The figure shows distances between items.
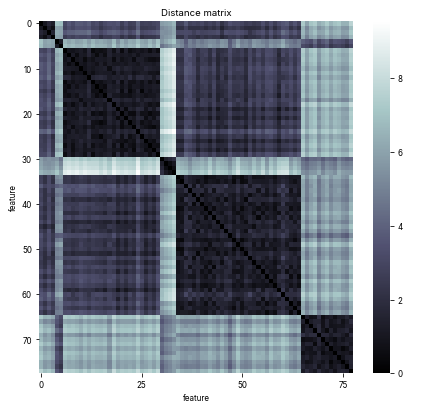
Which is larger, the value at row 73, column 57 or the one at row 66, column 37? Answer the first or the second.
the first
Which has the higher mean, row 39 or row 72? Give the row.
72
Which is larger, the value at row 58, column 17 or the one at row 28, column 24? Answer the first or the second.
the first
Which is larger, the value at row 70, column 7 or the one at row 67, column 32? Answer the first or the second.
the first
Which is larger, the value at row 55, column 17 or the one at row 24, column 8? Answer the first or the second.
the first
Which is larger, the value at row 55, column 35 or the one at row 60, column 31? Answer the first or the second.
the second
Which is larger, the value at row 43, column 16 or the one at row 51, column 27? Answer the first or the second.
the first
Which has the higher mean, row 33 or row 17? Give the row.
33
